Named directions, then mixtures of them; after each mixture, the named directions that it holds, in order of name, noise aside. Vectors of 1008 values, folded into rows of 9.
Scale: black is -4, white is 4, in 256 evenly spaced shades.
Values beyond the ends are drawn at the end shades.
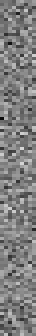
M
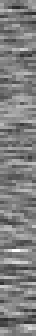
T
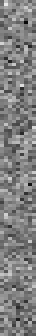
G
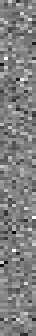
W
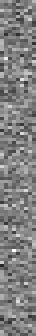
M, T, W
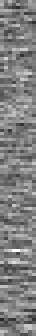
T, W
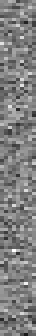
G, T, W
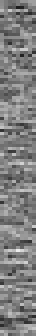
M, T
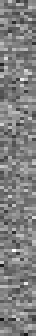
T, W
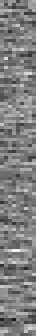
T, W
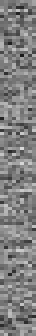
M, T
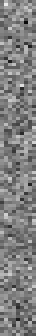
G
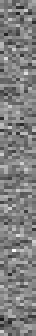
M, T, W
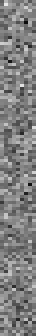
G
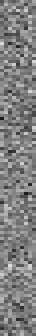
G, M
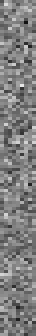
G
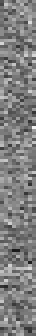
G, M, T
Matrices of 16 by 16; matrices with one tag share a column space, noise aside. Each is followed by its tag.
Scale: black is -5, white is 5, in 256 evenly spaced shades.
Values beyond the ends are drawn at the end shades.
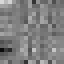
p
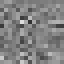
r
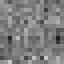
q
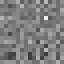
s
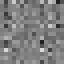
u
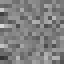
r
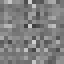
u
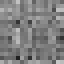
q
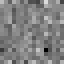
p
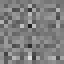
r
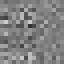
r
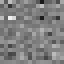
s
